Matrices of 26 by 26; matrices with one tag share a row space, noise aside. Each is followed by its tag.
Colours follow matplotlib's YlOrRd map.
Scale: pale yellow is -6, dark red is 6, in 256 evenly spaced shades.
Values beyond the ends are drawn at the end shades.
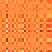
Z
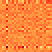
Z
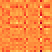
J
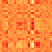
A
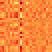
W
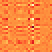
A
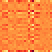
A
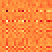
Z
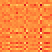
J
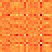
J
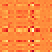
A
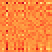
Z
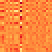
W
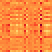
J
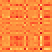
J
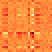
A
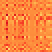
Z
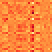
A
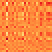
Z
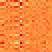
W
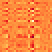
A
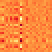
W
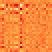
W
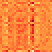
A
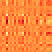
Z
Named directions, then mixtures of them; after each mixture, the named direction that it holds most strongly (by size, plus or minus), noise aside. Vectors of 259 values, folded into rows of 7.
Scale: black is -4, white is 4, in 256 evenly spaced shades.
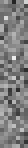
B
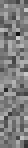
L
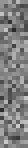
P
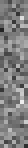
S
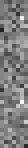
S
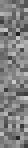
L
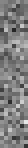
S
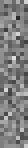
L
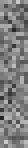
P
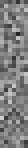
L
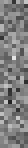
B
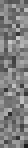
L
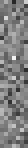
B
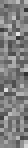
L
